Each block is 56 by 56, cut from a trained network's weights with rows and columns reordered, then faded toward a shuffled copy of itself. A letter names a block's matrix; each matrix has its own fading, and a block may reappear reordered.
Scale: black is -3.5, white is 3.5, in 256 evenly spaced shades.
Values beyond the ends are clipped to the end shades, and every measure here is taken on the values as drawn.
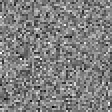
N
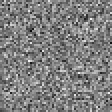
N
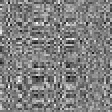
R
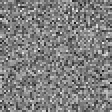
N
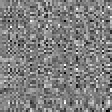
R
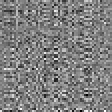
R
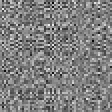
R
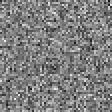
N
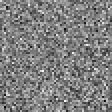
N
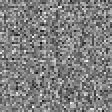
N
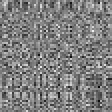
R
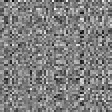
R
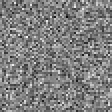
N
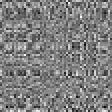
R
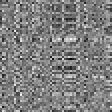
R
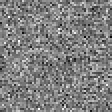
N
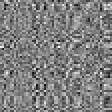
R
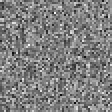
N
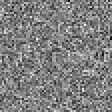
N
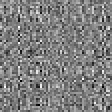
R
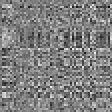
R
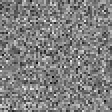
N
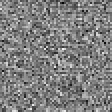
N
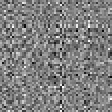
R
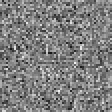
N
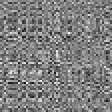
R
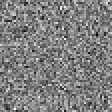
N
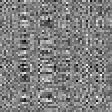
R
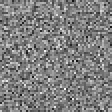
N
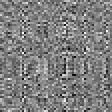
R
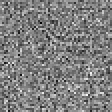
N
